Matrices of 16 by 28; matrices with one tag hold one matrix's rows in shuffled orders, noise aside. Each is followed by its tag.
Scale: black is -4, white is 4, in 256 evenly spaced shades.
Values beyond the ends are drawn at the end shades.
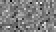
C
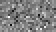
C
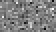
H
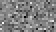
H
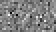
C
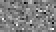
H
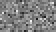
H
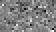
H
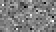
H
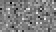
C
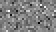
C
